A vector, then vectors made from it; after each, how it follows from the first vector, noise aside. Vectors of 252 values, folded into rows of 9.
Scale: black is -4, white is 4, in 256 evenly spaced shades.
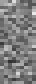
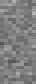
shrunk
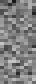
negated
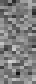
negated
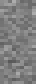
shrunk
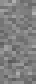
shrunk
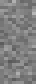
shrunk
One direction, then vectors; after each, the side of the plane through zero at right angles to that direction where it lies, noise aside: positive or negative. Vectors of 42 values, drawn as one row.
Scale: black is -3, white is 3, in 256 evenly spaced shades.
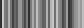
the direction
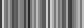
positive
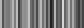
negative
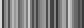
negative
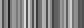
negative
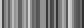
negative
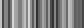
negative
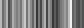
negative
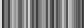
negative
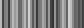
negative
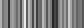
negative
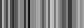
positive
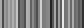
negative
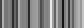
positive
